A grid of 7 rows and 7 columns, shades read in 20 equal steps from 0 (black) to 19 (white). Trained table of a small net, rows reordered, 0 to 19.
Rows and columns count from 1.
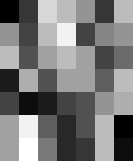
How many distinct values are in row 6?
7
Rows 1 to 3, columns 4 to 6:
14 11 4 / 18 5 10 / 14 12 5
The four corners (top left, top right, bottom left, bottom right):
0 14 12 1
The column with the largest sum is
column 4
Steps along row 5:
down up up up up up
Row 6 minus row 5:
7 17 5 -2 0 3 -13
